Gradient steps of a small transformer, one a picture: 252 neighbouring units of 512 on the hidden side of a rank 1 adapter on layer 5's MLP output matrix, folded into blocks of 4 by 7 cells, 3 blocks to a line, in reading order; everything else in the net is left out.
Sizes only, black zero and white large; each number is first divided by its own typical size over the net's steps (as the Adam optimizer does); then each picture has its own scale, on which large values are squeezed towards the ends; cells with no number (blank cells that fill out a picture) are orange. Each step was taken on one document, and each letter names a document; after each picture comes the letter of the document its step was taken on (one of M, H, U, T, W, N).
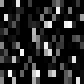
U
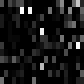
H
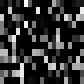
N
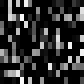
N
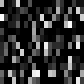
U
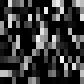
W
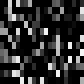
N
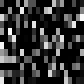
H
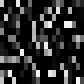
U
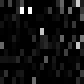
H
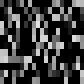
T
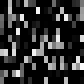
N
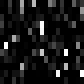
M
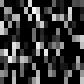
T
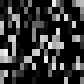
W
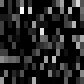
H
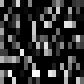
U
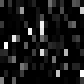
M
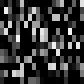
N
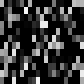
W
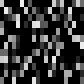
T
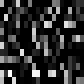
U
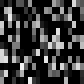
T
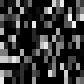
U
